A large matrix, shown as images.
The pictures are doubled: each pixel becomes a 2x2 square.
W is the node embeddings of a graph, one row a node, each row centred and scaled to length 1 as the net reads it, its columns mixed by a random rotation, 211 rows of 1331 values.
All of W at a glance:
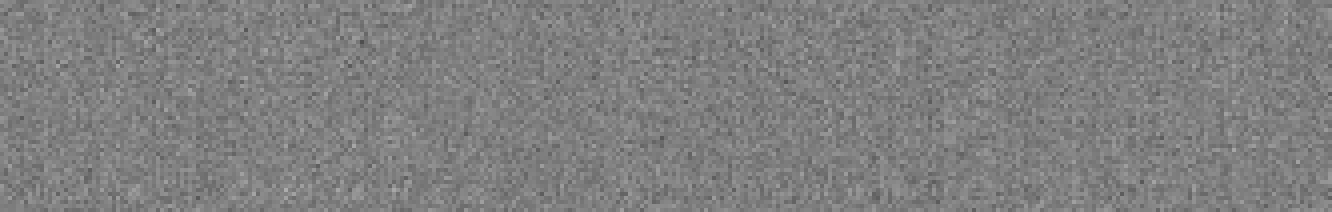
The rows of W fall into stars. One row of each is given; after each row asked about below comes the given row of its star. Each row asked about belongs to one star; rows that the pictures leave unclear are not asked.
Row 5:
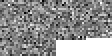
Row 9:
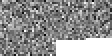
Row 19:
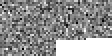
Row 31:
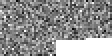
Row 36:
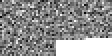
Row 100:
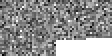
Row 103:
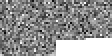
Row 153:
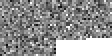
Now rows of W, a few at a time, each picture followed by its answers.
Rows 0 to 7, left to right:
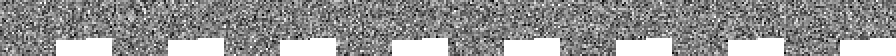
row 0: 19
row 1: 103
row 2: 19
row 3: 5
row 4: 9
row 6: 100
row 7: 100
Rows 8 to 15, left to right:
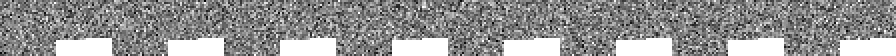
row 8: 100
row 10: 100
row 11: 153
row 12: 19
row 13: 153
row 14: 19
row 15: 19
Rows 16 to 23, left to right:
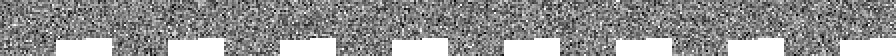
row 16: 100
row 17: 153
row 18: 103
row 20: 31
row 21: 31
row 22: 19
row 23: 9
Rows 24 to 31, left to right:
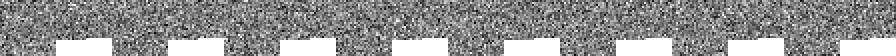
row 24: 103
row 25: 31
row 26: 153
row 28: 9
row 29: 9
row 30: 103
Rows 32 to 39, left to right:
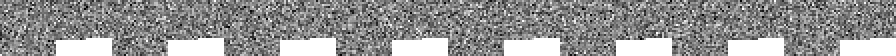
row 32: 36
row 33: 103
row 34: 9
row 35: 100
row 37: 5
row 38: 5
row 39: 103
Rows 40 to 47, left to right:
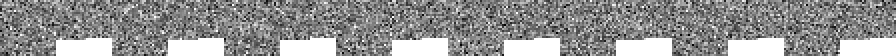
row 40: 31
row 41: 153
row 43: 31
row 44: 31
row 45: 100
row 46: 103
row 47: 153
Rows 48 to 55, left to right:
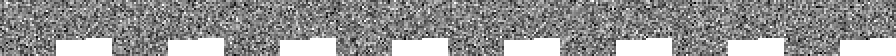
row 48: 103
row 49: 9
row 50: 9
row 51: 103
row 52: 103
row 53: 153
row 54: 31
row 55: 103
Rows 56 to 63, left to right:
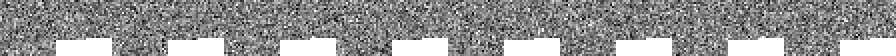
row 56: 100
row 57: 5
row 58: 31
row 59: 5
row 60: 19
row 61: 31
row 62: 31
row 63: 19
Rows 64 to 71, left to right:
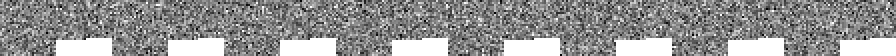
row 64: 153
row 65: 5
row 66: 153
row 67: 9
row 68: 103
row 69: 19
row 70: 153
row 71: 5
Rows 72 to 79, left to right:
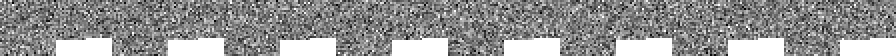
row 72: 31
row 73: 19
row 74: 103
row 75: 19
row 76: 100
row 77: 153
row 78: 31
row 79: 19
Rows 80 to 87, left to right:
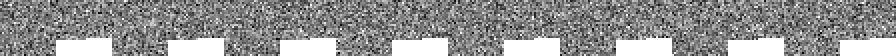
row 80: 36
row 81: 36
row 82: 153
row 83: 153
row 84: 19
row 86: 9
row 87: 31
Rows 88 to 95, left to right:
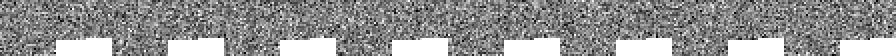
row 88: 153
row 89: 36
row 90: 36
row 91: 100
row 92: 153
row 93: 153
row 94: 5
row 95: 36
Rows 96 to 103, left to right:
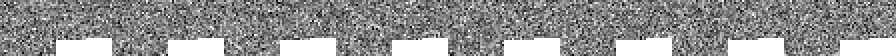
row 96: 100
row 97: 31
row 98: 9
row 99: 36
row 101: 5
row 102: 9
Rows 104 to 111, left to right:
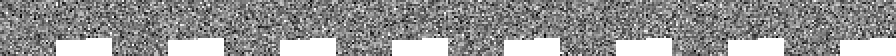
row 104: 9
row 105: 100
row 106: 31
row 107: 31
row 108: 153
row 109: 19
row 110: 5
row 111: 100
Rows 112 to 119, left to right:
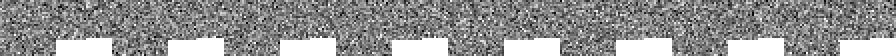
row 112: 153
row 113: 100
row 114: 19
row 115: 36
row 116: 9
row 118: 36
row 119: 36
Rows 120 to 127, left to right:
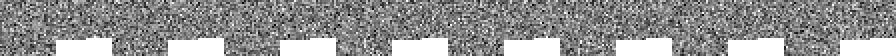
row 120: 36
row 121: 103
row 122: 9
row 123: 9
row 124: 36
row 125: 103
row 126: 5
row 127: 100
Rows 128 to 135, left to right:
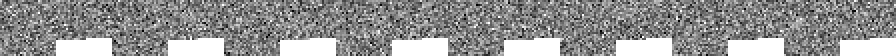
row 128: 31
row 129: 9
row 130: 100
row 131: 153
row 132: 31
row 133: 103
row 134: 31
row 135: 9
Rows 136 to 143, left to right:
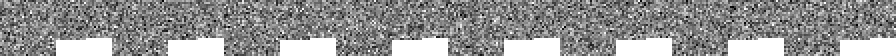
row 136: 5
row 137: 19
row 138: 5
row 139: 36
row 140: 9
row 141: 36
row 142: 153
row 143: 19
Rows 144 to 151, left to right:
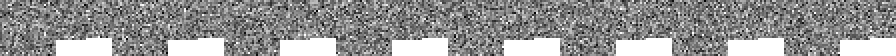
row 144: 36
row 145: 5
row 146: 153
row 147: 5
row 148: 19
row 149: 103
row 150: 9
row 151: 31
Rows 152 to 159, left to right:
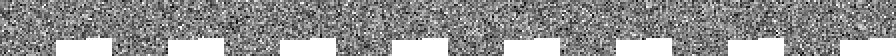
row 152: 36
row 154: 31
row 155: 36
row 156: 100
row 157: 153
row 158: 5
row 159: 31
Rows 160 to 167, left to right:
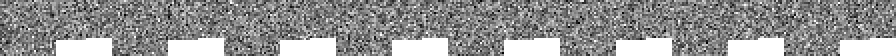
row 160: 100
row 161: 9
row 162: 103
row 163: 36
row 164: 5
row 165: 31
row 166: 153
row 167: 31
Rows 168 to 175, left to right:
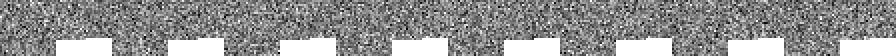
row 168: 100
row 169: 19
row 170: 5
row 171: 19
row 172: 5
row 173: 100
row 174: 100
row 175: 19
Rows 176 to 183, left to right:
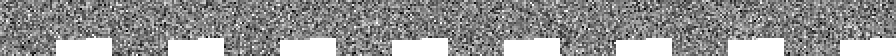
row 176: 153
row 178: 100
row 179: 31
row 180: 19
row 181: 100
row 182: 100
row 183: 100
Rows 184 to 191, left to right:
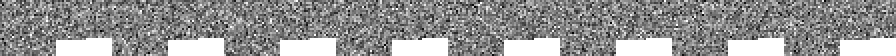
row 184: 9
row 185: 153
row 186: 9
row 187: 103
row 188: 5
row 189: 153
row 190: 5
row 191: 36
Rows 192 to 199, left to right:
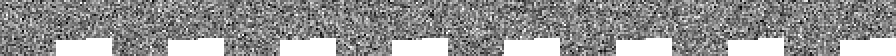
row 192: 103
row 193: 103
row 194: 153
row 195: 103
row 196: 153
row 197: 5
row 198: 5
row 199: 5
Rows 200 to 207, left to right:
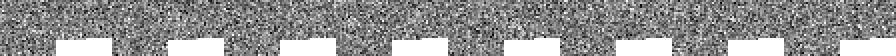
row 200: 153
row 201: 100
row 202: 153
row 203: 9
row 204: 100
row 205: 103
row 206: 19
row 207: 31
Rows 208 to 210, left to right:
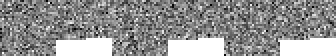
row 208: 36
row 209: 153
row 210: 19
